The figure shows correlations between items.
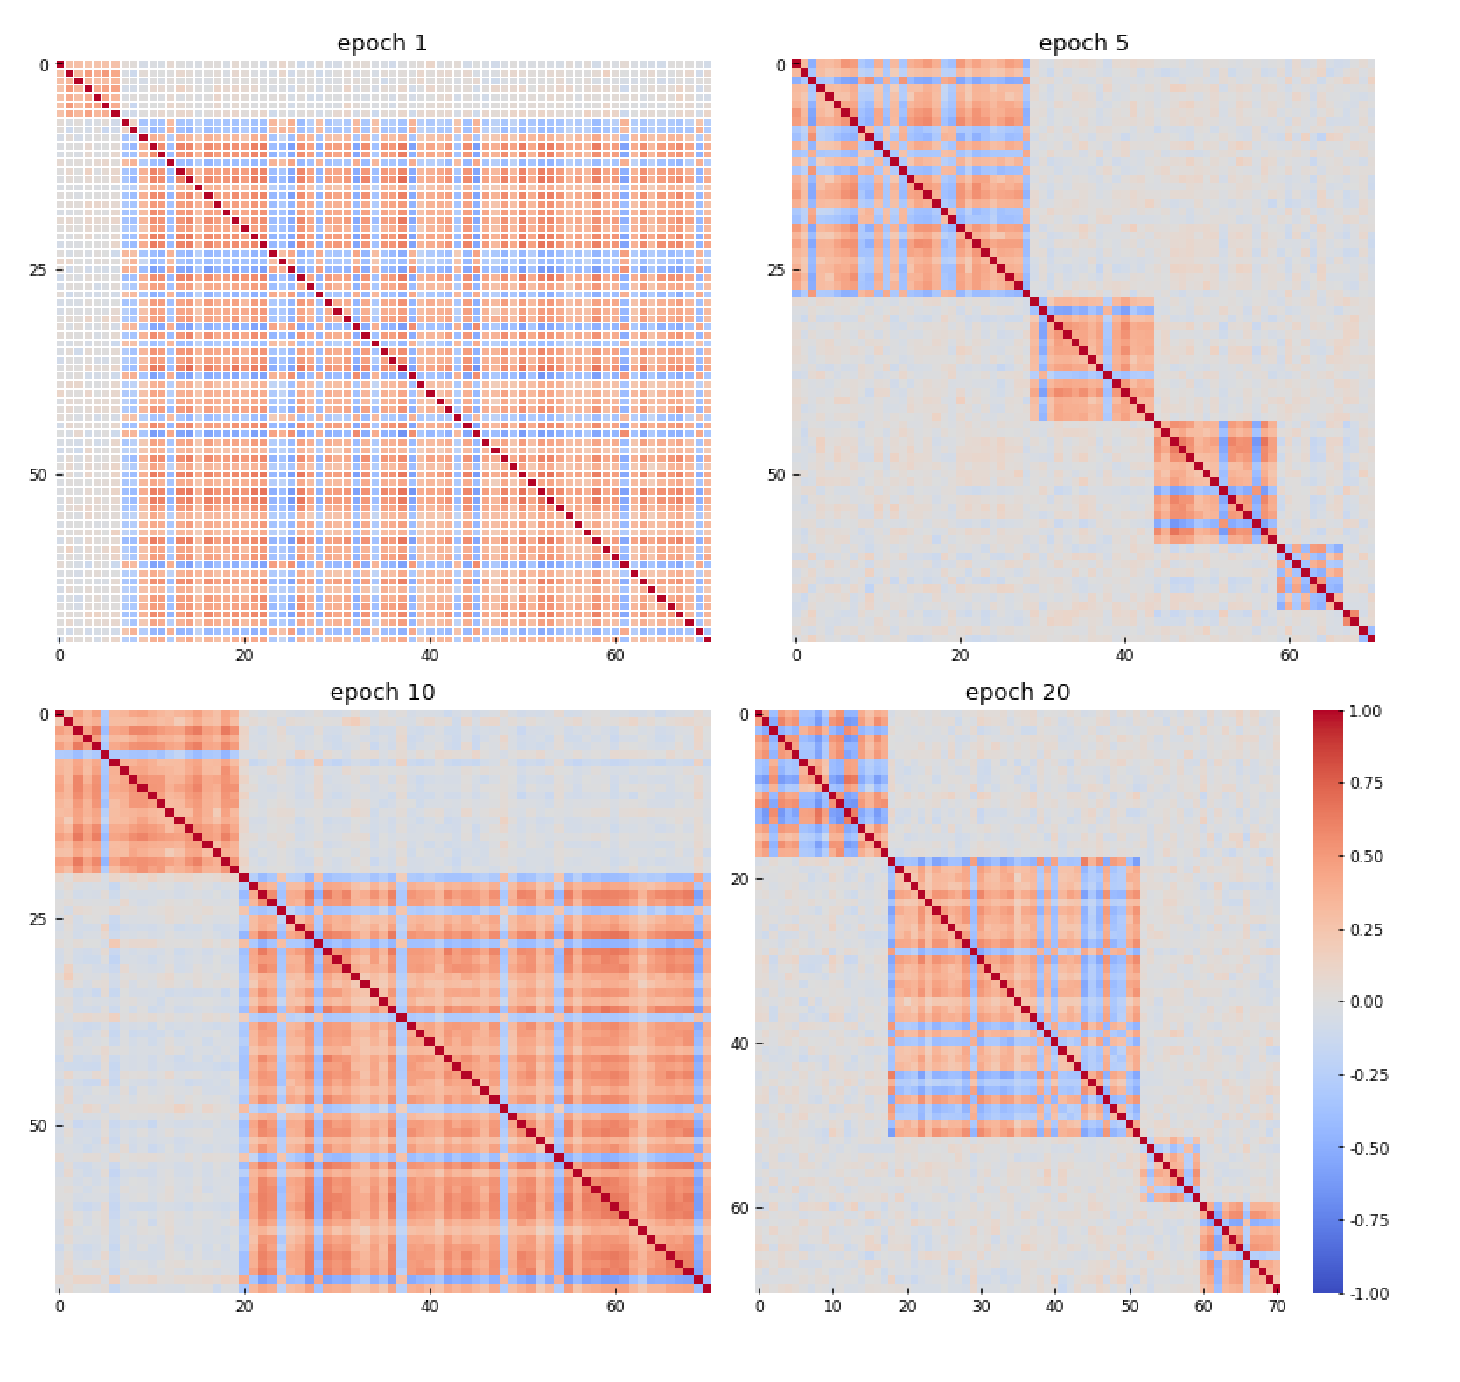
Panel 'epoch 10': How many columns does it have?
71
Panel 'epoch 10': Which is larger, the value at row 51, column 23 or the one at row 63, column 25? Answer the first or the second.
the first
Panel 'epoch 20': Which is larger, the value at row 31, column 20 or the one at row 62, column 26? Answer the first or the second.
the first
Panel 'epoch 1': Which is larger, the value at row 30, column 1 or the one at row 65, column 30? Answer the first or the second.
the second
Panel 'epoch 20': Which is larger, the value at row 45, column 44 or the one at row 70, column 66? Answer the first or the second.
the first
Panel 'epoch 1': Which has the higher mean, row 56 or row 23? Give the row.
56
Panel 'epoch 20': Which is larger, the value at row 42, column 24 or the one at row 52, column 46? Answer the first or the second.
the first
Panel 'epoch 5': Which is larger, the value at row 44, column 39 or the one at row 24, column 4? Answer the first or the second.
the second
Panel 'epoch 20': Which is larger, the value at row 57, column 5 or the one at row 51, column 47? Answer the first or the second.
the second
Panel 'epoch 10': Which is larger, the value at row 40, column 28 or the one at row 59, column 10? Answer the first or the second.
the second
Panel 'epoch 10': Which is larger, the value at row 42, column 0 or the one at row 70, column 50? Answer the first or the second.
the second
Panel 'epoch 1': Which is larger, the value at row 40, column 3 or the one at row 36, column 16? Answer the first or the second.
the second
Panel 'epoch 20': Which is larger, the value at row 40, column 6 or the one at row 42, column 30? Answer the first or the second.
the second
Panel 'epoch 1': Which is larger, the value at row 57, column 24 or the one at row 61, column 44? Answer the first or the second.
the first
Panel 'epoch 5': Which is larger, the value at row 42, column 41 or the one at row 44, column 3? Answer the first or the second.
the first
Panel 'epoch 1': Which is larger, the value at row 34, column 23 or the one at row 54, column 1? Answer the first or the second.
the first
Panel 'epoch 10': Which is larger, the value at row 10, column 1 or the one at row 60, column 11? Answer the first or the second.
the first
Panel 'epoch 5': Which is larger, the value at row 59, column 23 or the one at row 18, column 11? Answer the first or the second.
the second
